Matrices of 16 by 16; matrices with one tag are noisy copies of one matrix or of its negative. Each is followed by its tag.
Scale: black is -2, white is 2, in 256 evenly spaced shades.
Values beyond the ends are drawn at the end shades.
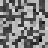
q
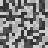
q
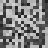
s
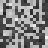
s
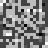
s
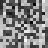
s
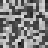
q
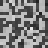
q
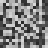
s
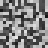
q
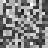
s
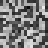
q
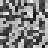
q
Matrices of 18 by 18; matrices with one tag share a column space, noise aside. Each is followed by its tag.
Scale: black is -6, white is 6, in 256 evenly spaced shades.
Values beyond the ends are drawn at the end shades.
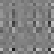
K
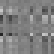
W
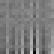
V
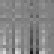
V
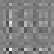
K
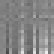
V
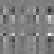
W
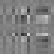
W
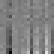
V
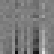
V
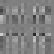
W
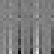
V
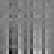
V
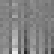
V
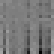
V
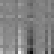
V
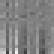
V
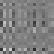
K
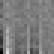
V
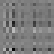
K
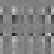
W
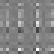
K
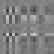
W
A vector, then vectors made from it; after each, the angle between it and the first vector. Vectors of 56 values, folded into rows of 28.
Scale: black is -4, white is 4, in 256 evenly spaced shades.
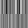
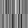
partly aligned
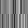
partly opposed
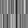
orthogonal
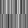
nearly opposite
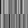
partly opposed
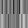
partly aligned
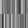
partly aligned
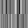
nearly parallel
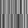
partly opposed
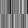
orthogonal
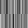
partly aligned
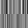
partly aligned
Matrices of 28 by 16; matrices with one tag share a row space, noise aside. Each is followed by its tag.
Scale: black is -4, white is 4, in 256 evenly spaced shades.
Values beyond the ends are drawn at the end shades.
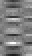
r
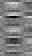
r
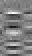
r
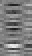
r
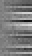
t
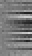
t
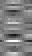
r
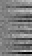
t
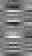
r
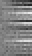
t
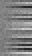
t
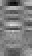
r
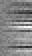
t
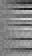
t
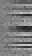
t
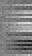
t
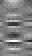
r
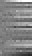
t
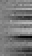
t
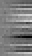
t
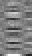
r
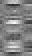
r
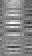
r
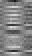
r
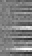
t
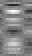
r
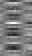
r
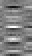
r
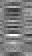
r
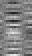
r
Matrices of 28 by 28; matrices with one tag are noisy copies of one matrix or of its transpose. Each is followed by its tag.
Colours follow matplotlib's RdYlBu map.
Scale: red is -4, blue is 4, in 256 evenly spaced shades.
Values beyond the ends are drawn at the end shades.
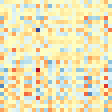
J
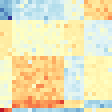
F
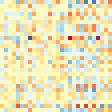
J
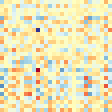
J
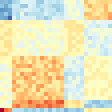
F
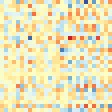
J
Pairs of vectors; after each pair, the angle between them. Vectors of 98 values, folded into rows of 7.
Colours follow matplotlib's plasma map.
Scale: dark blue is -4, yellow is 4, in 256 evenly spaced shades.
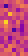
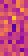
partly aligned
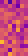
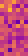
orthogonal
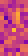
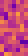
partly aligned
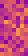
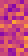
orthogonal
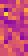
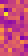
nearly parallel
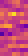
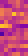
nearly parallel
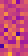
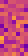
partly aligned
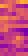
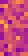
partly aligned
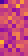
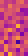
orthogonal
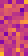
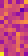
nearly parallel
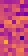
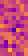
partly opposed
